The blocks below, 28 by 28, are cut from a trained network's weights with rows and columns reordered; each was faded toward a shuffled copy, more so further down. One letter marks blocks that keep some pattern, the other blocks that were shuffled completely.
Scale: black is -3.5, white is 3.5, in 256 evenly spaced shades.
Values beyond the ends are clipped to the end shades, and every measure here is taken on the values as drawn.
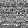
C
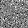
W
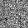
W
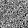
W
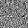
C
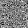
C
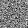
W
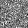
W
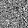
C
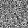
C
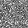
W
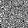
C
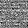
C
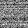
C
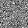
C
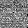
C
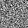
W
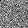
W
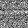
C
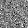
W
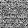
C
